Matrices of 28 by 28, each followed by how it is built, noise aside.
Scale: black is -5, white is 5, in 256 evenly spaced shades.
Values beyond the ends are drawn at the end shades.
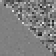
upper triangular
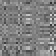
low rank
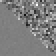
upper triangular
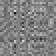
low rank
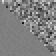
upper triangular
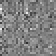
low rank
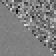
upper triangular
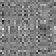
low rank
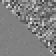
upper triangular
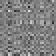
low rank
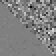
upper triangular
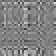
low rank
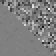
upper triangular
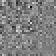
low rank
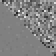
upper triangular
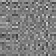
low rank
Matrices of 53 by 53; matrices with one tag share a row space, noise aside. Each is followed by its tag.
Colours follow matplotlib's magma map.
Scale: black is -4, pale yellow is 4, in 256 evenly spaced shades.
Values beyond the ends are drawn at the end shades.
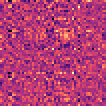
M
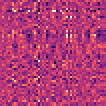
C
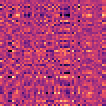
M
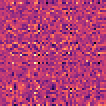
C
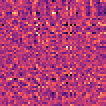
C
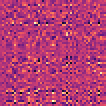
C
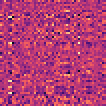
M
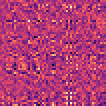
C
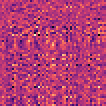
C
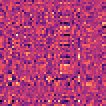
M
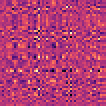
C
